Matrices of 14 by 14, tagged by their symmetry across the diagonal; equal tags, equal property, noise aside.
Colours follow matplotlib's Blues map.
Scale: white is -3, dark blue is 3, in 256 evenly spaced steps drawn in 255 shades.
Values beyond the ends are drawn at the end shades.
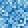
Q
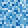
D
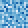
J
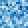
D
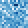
D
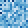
Q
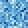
D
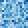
D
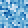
J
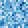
D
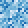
Q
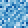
Q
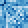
Q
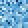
J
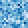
J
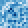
Q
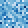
J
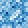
Q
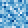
J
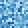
J
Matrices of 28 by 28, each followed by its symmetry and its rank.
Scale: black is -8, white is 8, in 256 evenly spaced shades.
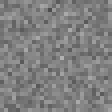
neither, full rank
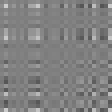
symmetric, rank one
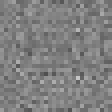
neither, rank five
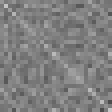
symmetric, rank five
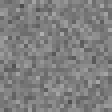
neither, full rank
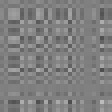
symmetric, rank one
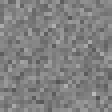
neither, full rank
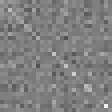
symmetric, rank five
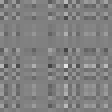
symmetric, rank one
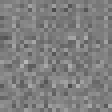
neither, rank five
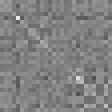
symmetric, rank five
